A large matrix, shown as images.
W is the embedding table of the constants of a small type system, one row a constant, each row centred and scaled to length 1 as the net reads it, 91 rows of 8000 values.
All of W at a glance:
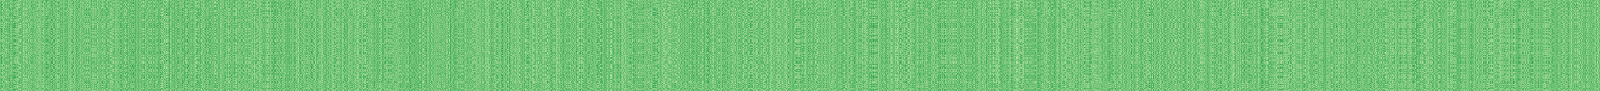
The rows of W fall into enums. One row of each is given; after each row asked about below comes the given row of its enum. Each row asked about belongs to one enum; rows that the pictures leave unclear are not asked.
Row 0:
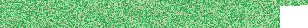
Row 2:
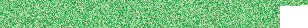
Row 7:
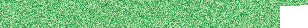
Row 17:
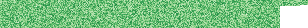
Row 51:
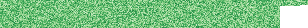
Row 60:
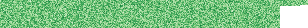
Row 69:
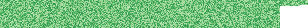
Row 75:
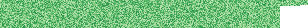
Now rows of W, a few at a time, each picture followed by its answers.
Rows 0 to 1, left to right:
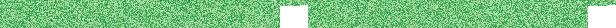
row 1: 69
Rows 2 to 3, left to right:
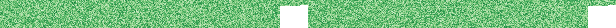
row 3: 51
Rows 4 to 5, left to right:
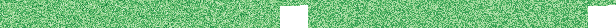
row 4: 7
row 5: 69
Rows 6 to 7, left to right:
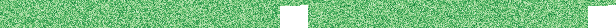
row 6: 2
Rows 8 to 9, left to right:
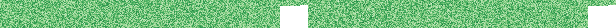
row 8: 75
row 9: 60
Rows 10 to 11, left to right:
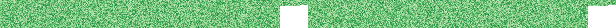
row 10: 17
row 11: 2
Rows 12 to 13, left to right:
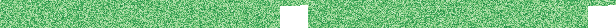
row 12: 60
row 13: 51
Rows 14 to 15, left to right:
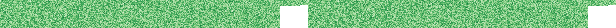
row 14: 60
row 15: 60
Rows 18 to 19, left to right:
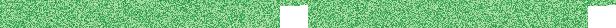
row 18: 0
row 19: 69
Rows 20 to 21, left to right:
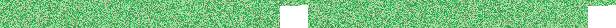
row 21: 75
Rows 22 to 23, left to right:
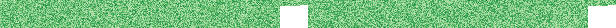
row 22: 17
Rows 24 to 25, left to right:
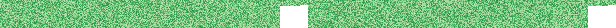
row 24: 75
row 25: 0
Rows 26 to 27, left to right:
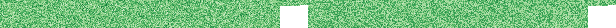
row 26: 7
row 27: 0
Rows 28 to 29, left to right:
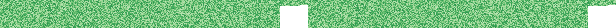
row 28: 69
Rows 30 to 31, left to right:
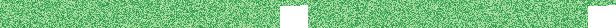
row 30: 75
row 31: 69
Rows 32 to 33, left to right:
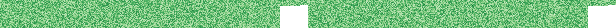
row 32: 75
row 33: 17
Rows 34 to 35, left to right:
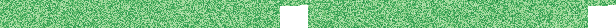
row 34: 69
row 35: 0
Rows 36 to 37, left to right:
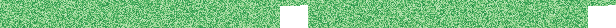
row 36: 75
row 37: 17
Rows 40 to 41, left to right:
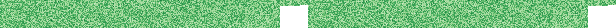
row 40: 0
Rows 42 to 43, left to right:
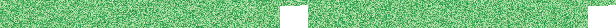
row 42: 51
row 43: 60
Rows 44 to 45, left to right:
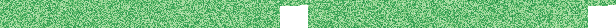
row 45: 0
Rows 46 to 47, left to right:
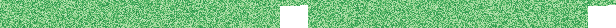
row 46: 75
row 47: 69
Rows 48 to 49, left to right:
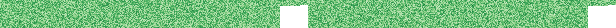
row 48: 75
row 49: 17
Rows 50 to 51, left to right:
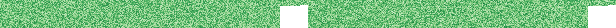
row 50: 75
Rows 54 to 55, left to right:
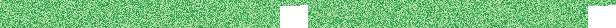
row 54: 75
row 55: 2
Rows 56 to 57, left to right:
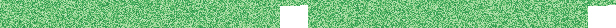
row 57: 69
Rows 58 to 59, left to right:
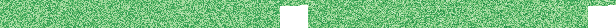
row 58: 69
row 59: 51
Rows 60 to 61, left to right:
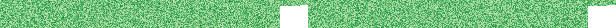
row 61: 69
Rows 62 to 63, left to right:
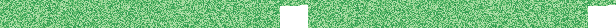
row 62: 69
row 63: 69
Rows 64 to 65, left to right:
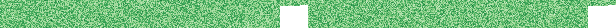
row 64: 0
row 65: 17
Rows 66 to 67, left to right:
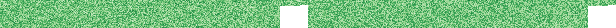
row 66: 51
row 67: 0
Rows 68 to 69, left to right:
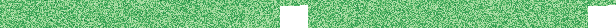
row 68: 0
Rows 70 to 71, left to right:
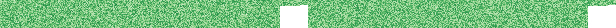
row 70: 17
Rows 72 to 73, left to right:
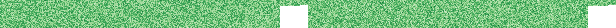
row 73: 2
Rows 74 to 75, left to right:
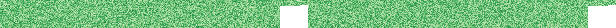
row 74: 51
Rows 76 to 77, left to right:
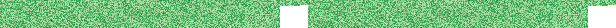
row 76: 0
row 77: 0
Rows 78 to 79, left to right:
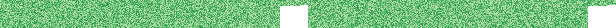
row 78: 75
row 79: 69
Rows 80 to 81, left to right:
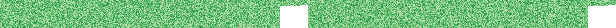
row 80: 75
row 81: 17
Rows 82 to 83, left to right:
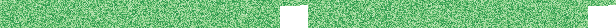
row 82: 17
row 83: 60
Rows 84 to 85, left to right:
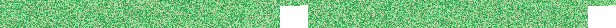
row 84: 0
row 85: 60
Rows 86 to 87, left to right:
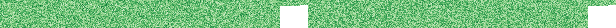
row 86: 7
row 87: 60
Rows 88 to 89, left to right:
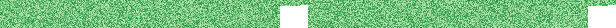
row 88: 2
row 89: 0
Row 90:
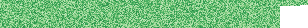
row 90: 75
